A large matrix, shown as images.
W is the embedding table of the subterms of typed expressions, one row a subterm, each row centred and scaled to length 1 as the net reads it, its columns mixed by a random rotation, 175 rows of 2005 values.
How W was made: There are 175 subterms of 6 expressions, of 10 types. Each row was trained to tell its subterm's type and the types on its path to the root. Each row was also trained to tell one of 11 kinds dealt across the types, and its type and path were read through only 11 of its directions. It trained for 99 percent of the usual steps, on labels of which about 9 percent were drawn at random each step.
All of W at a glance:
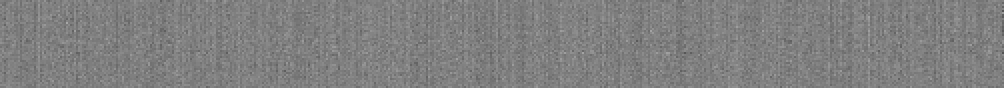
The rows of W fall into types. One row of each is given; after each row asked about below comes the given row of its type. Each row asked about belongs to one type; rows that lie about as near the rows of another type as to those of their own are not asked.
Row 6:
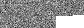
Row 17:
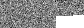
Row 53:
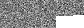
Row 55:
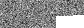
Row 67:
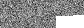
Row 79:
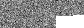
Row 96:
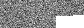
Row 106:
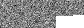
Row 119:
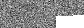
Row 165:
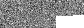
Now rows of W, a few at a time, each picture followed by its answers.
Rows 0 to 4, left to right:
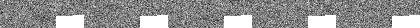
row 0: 67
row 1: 119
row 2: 17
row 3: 96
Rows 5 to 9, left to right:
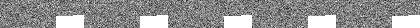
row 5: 119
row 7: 79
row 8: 165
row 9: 6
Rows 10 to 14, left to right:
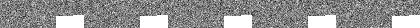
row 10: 53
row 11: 119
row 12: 106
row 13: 79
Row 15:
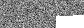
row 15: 96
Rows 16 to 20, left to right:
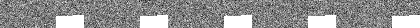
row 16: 67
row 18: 96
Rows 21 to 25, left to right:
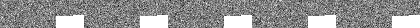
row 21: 96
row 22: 165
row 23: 106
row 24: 67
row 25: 67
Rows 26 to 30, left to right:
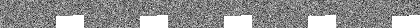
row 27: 53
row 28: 106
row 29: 96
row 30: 79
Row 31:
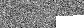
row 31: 119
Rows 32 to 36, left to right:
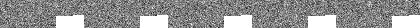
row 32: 67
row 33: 79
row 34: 79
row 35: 53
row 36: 53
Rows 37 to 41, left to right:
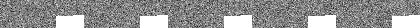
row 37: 67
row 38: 79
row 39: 165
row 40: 96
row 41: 67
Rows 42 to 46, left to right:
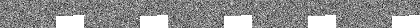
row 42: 53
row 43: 119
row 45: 96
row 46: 79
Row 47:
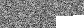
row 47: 67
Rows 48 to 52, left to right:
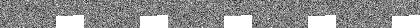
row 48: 67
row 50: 96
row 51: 79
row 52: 106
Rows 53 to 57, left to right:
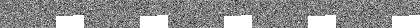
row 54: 79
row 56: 96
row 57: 165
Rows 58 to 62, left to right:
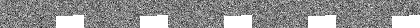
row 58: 67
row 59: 55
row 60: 53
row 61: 119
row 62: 53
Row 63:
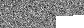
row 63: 106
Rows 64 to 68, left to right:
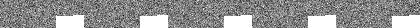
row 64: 79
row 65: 55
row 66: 6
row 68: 96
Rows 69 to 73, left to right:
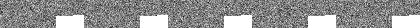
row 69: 67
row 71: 96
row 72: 165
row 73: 96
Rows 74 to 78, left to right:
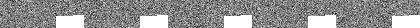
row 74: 119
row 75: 55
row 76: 165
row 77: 106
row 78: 67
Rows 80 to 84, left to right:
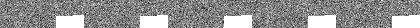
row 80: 67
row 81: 79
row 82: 17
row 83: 17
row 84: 165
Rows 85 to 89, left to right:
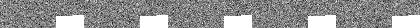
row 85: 6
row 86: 6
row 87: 96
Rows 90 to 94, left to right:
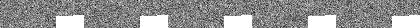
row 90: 53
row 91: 119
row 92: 53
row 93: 67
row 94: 55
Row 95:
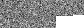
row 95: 106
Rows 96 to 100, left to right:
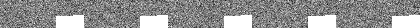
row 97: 67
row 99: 106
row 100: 79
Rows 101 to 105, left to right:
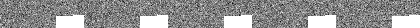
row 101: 79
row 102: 96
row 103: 79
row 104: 119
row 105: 55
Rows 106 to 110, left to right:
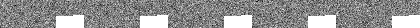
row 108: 119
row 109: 165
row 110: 165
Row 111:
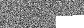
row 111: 6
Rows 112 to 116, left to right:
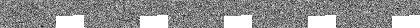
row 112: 6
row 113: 53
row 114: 96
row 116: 119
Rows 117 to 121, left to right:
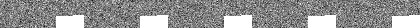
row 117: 165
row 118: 67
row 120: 6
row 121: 119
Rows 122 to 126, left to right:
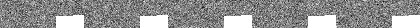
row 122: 53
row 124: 17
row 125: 67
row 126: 67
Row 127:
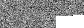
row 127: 55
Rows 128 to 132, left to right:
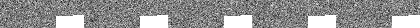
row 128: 119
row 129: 119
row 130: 6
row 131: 96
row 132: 6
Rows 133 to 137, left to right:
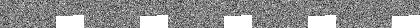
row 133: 96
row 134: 79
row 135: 55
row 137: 6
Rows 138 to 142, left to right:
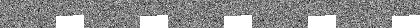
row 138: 17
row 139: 79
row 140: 17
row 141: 17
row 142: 53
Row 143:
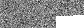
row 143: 55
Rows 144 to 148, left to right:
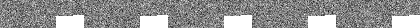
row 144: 53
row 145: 67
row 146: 165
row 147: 165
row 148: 53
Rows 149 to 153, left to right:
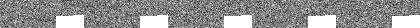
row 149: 17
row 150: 119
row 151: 79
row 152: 96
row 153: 106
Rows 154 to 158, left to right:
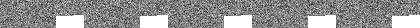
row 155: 67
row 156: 165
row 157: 79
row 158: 165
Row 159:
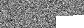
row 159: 119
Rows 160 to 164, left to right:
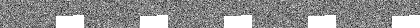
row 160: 119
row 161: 79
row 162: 55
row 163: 6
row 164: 106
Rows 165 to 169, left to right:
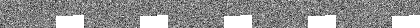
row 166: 106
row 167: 6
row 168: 96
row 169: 119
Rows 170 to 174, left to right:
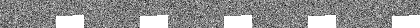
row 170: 165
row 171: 17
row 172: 119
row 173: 79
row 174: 96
